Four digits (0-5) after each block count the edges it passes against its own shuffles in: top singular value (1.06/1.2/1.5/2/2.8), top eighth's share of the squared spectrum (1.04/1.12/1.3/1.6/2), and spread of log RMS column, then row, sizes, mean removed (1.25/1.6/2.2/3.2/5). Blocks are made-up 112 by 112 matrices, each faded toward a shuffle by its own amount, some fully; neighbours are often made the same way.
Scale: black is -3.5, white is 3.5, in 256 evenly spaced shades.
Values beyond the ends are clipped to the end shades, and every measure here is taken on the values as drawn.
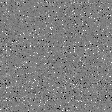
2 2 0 1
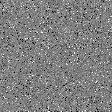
1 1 1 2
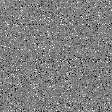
1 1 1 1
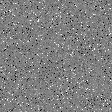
0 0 0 0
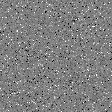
0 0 0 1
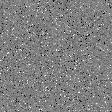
0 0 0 0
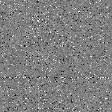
2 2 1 2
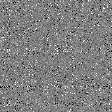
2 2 2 2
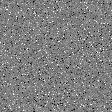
0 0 0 0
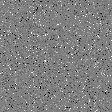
2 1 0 0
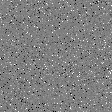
0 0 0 0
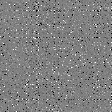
4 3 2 2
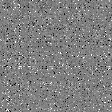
3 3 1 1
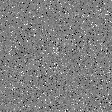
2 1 0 0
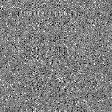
4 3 2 1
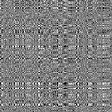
5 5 4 4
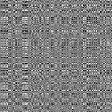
5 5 4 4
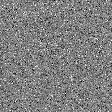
3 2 0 0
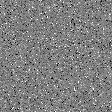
1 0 0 0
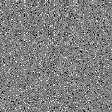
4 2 2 1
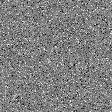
1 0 0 0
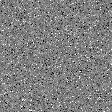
1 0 0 0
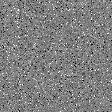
0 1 1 0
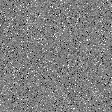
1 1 1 0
